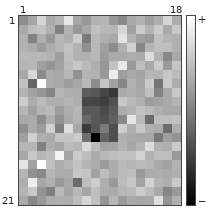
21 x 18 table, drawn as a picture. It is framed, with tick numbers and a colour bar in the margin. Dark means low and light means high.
Slope: none. Histogram: skewed, a long tail of low values. Odd patch: lower, in the centre. Stripes: none. Roughest part: centre. Ninth with the lowest average: centre.
